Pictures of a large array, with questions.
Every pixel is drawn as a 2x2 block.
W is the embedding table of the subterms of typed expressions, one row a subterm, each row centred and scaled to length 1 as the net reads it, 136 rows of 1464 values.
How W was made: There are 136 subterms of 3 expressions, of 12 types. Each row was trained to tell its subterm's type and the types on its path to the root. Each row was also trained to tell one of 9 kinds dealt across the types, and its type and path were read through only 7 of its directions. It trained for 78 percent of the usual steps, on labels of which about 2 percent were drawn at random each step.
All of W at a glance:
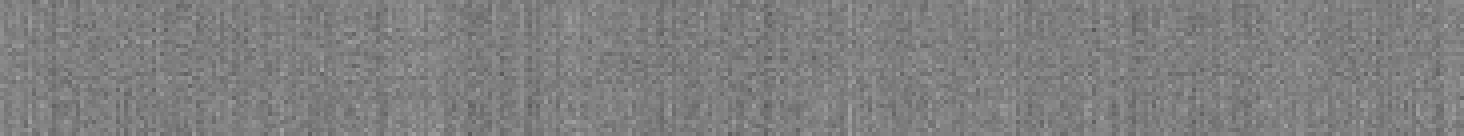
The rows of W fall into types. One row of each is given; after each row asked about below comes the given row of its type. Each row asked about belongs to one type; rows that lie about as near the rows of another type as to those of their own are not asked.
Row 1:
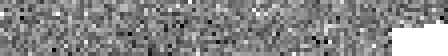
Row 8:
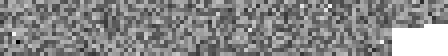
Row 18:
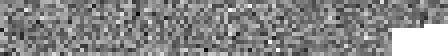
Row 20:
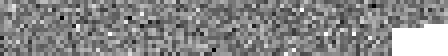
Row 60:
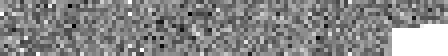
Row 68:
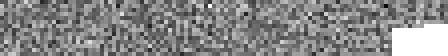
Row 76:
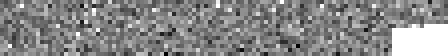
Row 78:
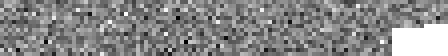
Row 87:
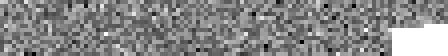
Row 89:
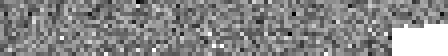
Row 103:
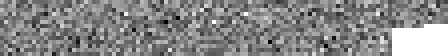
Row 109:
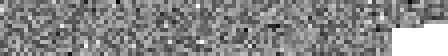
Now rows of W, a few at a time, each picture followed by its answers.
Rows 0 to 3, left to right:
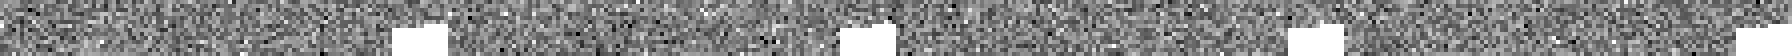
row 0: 20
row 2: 87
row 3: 18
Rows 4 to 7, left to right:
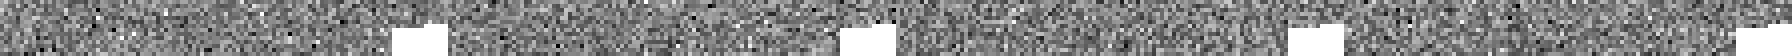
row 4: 18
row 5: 87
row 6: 1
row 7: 1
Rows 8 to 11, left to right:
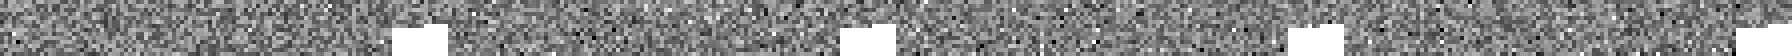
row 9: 89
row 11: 103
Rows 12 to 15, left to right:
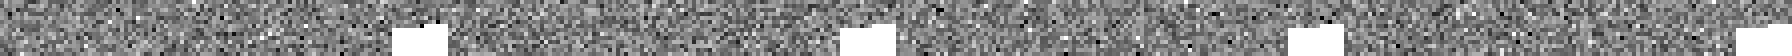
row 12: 78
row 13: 103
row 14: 68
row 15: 87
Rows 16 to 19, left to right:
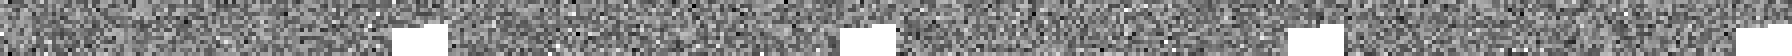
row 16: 60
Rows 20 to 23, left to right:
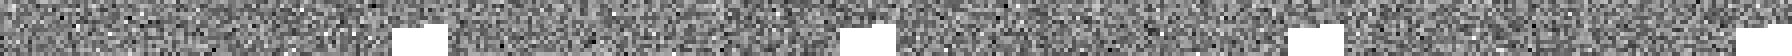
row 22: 89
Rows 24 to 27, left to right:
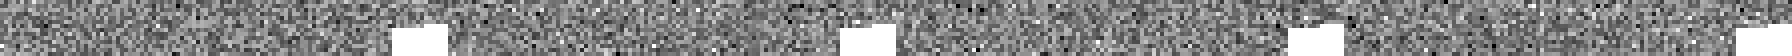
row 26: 109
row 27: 1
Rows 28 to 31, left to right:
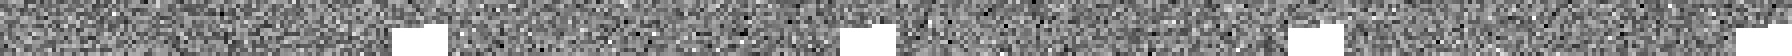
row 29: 8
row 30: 78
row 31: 18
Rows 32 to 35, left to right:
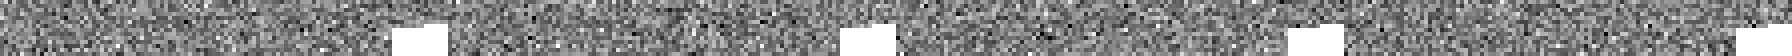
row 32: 103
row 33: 87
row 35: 68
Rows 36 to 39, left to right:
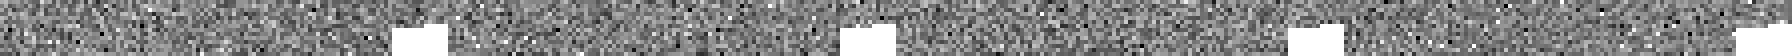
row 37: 87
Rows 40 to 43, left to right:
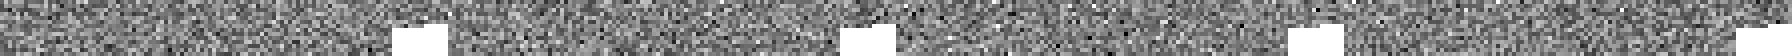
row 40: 78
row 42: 8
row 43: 18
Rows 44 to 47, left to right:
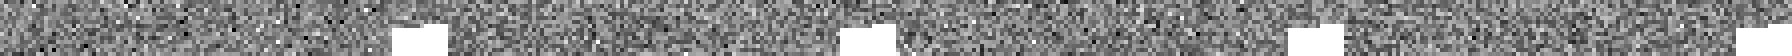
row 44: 60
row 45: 109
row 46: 89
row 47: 20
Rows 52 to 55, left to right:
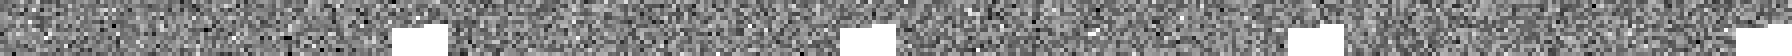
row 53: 20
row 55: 60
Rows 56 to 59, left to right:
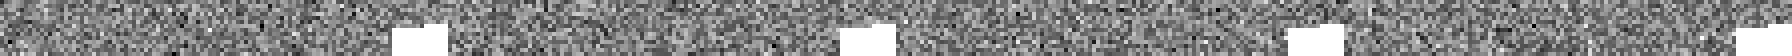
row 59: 89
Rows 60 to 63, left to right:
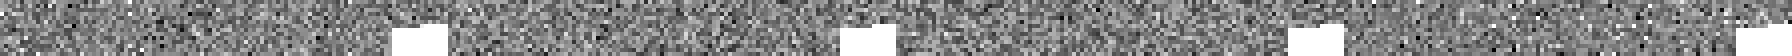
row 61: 8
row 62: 78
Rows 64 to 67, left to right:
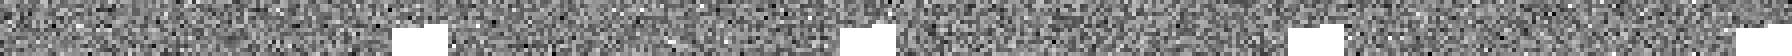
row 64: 78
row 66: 20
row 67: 60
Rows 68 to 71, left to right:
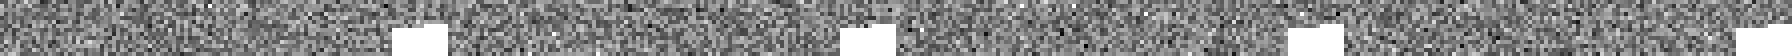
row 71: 87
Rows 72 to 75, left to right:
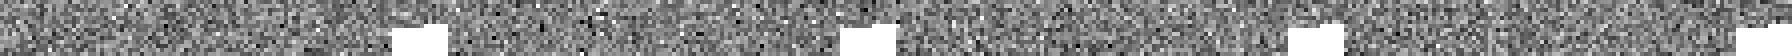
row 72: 60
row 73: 18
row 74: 1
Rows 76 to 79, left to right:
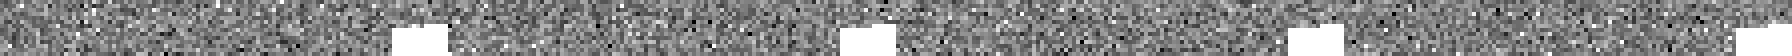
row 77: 8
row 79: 87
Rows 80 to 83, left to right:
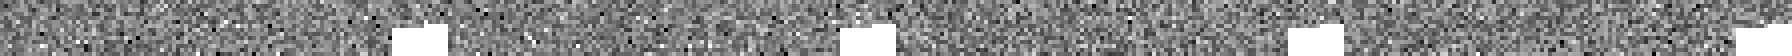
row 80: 76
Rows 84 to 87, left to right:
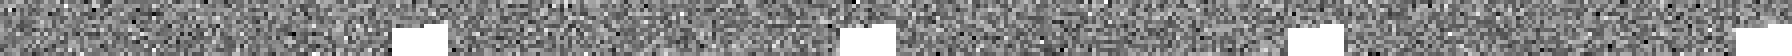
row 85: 109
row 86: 1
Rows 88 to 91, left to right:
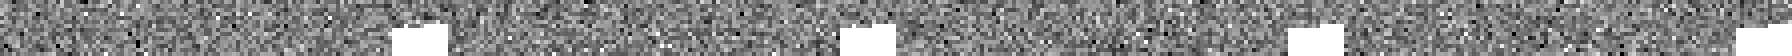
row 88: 60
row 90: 89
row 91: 109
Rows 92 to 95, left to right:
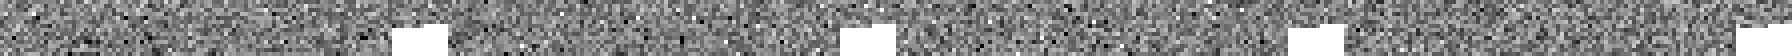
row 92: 103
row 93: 78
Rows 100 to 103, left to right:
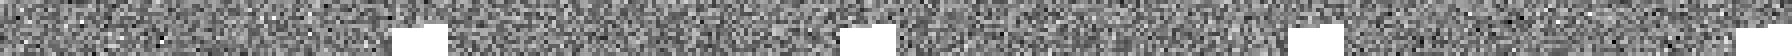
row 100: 68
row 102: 1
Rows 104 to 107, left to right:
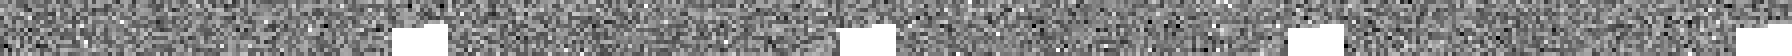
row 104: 103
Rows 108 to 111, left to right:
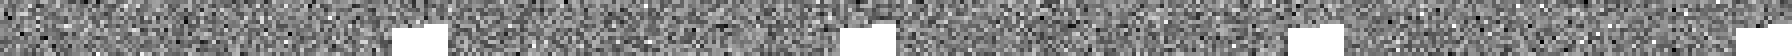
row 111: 103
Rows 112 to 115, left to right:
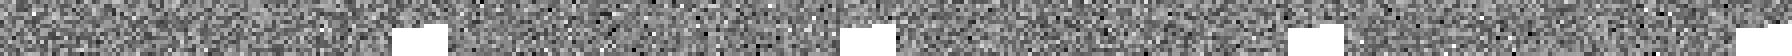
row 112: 103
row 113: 87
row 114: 87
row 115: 60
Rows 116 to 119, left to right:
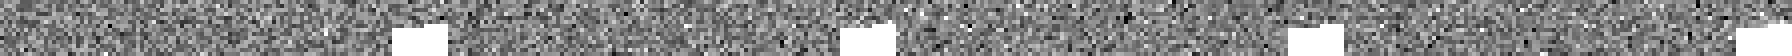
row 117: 1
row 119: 87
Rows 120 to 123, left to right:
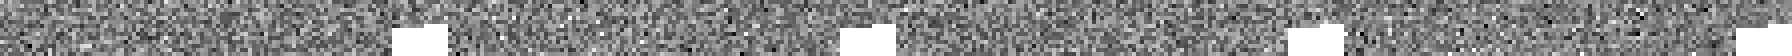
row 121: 18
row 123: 20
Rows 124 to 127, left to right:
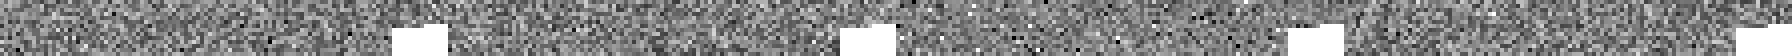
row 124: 20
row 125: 8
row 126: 60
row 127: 60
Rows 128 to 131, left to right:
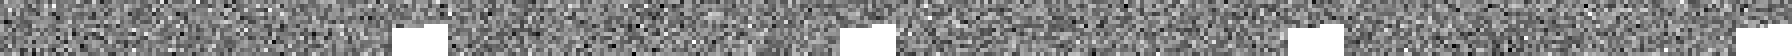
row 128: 1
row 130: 103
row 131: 1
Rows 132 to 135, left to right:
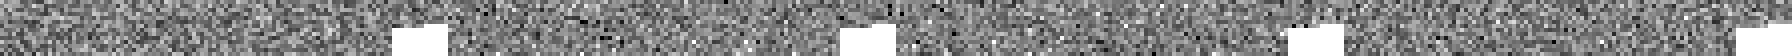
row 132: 20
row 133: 60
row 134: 68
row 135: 1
